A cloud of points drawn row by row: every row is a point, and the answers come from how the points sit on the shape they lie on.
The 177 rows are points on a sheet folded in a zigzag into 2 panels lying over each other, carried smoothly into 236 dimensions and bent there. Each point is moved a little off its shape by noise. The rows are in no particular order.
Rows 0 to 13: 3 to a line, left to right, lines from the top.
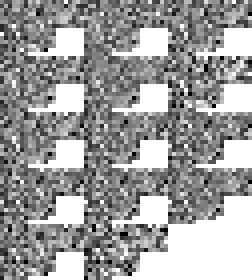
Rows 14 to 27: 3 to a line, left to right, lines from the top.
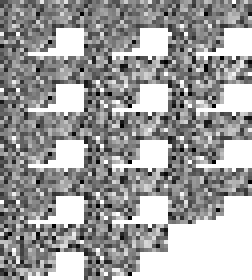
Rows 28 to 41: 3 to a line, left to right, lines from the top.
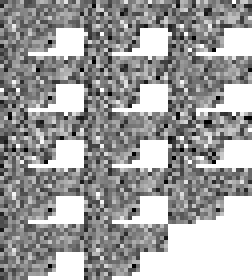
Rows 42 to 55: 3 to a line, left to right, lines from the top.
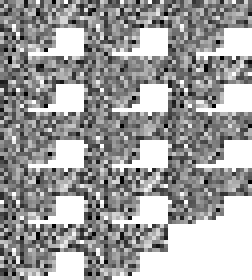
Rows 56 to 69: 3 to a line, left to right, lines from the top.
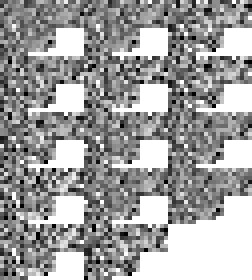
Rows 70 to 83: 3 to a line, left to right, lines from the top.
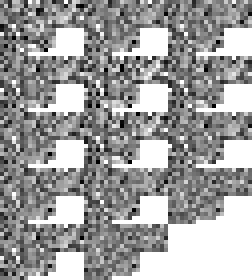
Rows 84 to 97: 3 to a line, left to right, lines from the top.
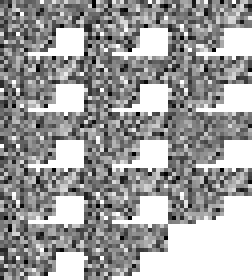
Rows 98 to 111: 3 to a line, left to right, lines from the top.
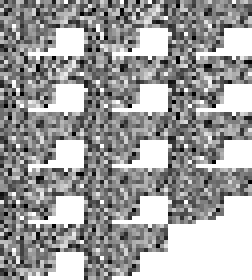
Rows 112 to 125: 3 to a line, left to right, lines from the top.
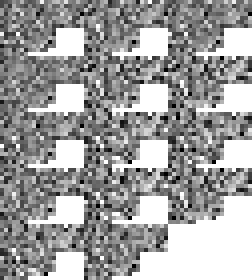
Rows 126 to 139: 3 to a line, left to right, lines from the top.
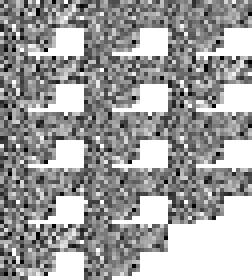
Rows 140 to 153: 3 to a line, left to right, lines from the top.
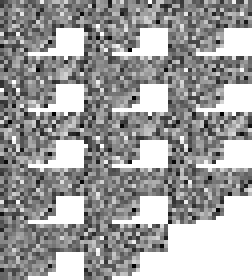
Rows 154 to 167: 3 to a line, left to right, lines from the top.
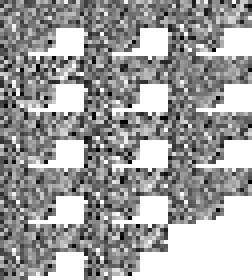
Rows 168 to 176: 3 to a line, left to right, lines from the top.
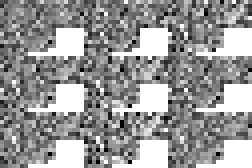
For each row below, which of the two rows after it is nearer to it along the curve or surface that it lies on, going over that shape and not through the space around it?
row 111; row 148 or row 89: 148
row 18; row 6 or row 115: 6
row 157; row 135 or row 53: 53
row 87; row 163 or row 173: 173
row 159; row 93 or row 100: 93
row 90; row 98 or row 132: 132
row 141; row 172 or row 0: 172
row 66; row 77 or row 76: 77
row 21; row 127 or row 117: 117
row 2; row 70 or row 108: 70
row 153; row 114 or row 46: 46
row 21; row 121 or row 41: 121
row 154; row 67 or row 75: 67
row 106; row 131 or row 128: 131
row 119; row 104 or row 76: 104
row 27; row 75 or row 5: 5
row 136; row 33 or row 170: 170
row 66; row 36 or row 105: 36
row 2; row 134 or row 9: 9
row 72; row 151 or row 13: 151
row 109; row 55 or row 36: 36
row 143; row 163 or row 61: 61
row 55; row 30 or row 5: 5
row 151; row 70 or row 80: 80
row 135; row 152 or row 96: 96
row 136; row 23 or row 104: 23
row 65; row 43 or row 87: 87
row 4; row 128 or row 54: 128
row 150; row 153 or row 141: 153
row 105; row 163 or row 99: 163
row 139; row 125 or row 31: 125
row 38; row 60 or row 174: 174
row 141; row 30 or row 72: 72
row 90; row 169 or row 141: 169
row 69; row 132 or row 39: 132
